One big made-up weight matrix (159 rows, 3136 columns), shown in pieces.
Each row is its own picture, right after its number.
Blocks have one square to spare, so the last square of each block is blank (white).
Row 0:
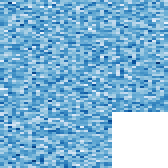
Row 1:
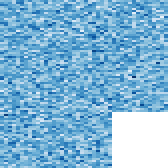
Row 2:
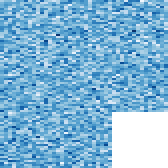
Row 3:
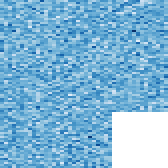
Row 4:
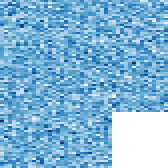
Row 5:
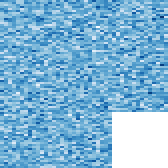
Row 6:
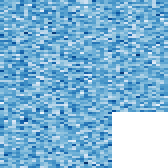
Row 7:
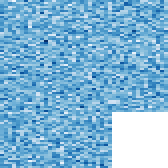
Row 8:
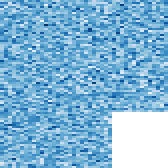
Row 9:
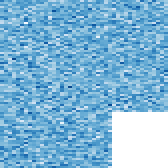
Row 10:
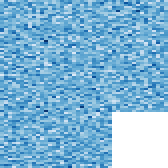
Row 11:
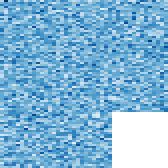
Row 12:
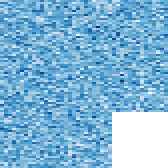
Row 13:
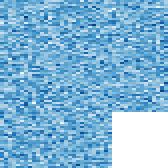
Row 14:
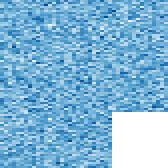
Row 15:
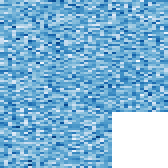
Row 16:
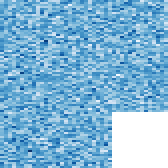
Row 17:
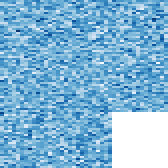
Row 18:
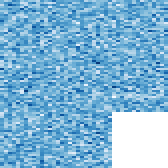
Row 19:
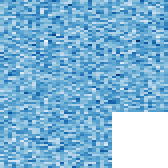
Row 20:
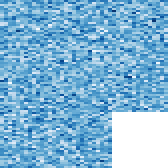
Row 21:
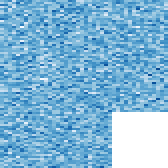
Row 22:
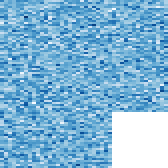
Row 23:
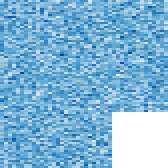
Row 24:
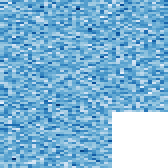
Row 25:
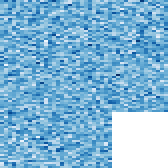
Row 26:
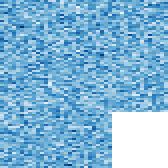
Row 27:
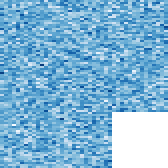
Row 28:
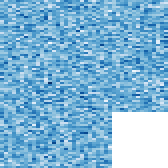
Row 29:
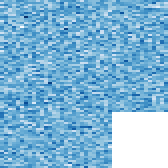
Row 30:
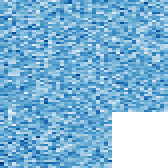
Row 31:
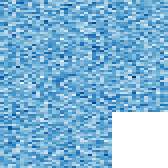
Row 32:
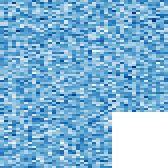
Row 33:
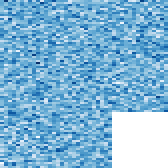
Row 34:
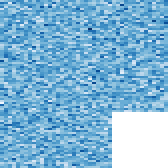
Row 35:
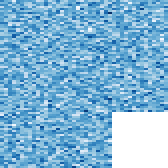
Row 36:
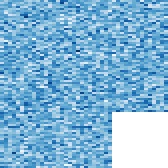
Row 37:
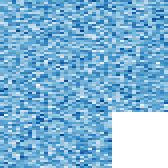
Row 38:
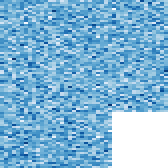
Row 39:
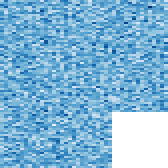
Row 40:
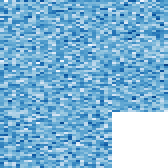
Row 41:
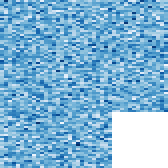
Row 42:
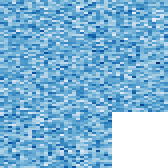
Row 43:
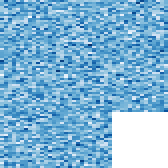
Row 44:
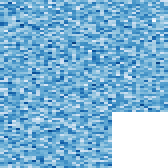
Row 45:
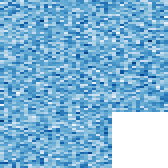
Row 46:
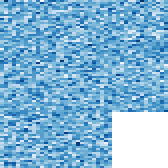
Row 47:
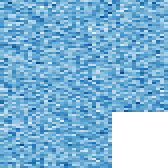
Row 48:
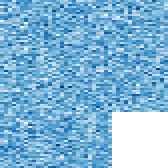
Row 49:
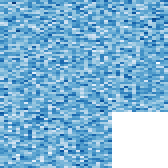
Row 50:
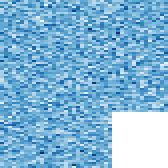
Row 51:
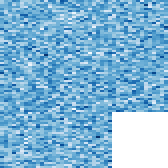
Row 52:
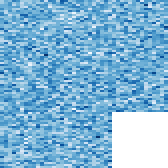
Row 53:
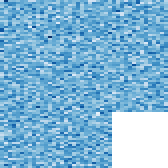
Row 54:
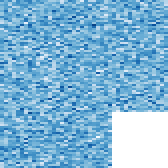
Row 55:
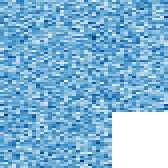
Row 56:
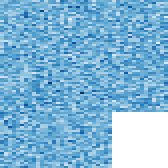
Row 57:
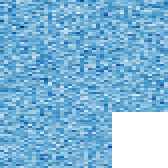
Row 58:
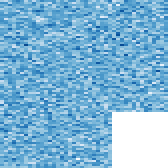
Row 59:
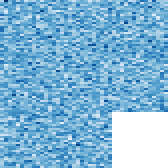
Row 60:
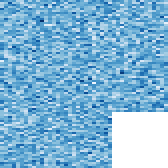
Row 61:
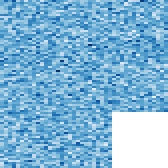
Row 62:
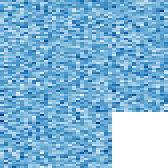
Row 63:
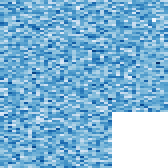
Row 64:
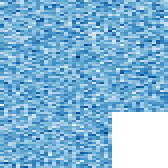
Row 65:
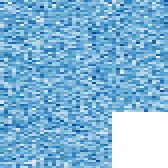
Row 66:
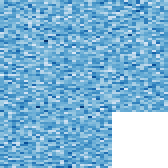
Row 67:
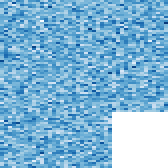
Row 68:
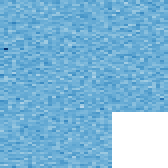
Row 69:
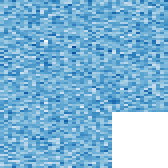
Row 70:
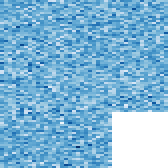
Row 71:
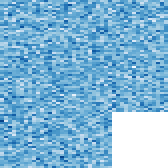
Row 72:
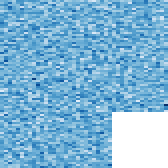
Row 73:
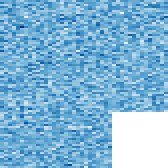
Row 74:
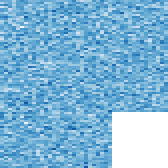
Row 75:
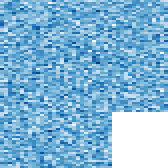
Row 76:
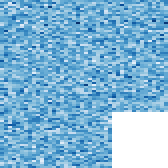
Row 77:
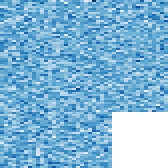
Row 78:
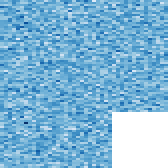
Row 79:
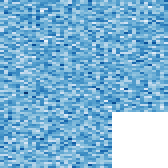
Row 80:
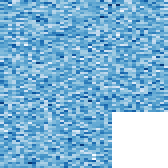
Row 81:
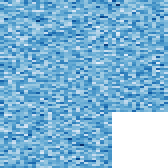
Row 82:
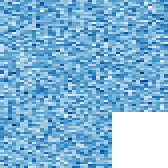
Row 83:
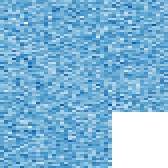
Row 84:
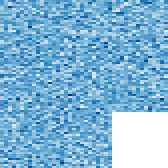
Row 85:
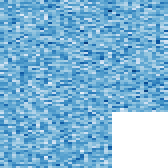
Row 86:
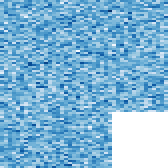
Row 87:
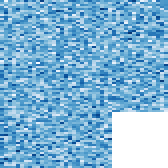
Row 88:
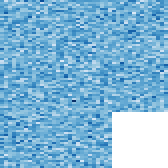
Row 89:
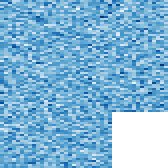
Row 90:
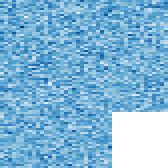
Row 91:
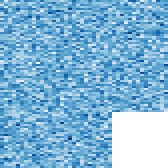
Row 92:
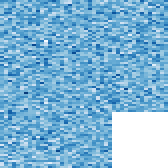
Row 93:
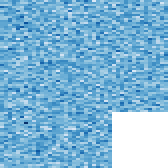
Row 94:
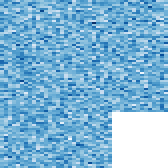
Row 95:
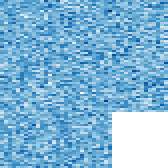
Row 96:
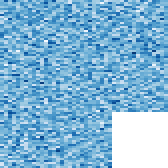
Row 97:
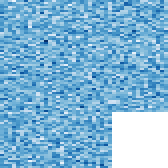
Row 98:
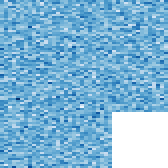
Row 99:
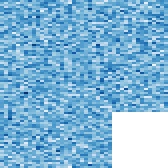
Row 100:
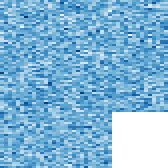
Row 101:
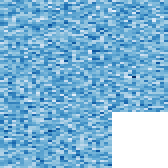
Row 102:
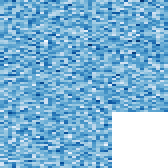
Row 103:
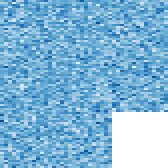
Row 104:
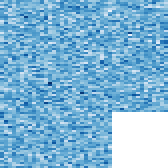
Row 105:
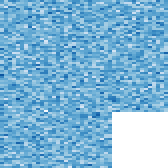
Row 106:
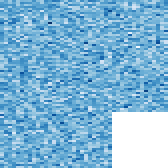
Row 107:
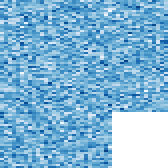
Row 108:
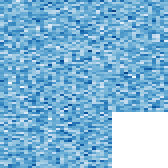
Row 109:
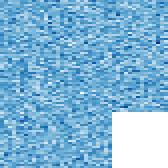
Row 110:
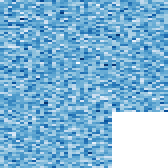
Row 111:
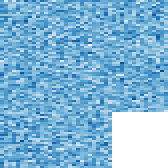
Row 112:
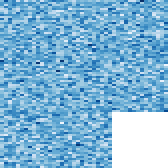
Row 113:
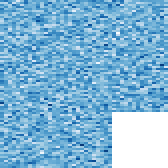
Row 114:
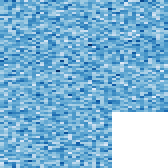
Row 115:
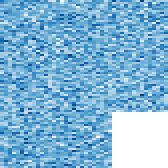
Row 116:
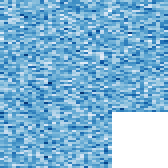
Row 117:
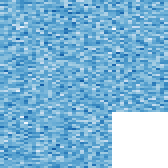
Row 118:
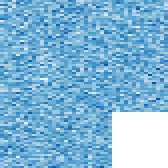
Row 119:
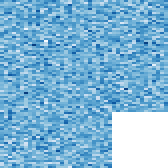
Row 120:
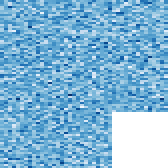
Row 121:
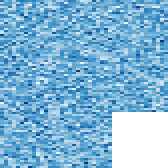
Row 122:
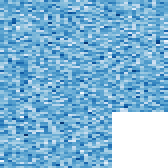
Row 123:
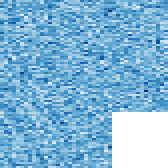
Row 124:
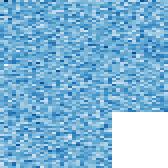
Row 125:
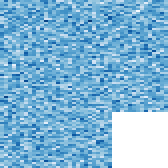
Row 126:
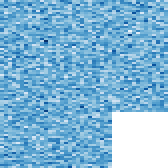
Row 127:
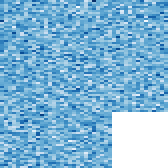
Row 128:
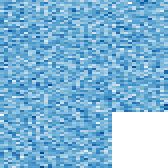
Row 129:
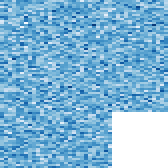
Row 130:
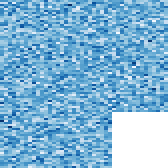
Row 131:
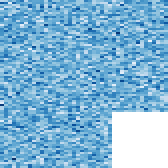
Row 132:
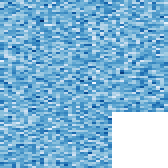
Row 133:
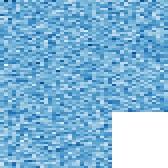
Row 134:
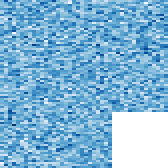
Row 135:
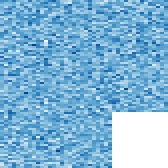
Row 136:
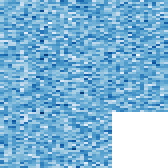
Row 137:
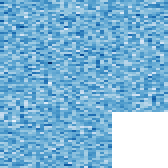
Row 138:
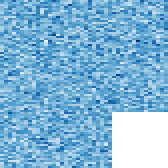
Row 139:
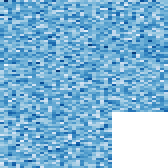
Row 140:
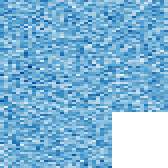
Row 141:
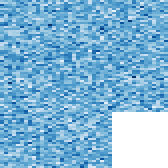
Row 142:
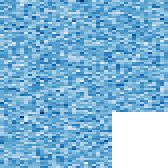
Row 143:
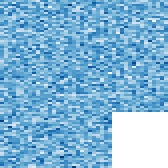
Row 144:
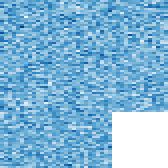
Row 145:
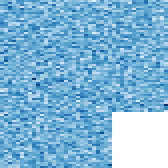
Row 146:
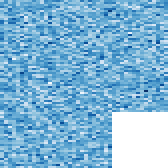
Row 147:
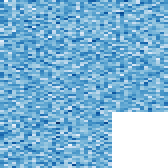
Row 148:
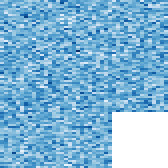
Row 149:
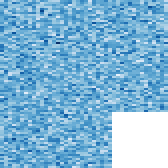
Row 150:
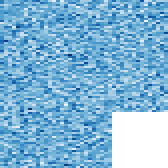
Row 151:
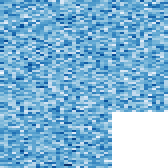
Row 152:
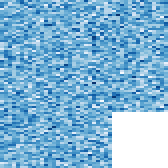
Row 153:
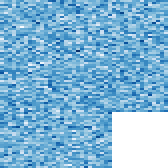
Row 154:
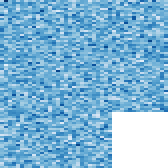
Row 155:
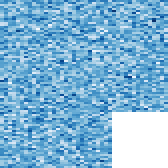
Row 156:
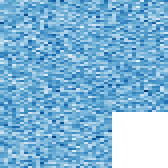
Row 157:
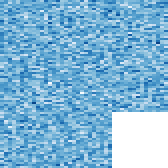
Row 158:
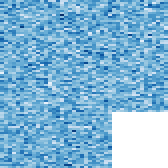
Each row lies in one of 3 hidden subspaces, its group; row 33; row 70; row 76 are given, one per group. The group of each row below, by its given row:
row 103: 76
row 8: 76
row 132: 76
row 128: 76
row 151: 70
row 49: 76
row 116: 70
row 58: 76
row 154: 33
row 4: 76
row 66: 33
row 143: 76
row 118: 70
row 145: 76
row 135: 33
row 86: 70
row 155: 76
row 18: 76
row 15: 70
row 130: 76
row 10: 33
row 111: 33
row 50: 76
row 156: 70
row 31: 76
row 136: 70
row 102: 33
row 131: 76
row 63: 76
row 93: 70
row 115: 70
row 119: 33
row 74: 70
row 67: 76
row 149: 33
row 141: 76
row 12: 76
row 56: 70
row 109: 70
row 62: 76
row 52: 70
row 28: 70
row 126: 33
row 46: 33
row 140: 33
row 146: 70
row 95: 70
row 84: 33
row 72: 76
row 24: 76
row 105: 33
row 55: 76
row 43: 33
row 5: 76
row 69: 33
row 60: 76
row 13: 70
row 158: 70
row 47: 76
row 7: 33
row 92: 33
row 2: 33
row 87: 33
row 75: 76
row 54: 70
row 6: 70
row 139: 33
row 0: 76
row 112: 33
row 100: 70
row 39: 33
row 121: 70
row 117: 70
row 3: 33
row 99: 33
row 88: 33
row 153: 70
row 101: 76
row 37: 76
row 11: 33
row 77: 70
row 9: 70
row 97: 33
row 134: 33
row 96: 33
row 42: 76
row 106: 70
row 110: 76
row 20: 76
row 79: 33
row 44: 76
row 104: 70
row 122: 70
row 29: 70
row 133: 33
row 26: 70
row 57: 70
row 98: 33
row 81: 76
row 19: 33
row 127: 70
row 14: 76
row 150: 70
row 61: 33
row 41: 33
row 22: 70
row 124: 33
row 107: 70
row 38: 70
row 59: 33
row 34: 76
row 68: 33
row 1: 76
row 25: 33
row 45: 76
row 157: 70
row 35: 76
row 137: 70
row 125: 33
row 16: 33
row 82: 33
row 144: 70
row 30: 33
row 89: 76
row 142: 70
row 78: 70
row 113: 76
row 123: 70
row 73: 70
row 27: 70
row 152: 76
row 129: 70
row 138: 33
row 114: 33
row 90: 70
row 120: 33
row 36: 70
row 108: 76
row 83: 70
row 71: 76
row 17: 76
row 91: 33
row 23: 33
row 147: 33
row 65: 76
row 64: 76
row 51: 70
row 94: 33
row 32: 76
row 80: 76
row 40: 33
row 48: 70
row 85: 70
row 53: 33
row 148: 70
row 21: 70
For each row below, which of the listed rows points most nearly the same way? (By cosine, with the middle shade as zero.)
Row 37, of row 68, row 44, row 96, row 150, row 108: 108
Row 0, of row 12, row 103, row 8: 103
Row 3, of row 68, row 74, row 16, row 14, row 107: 16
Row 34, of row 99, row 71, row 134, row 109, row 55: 55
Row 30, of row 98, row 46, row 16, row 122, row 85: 16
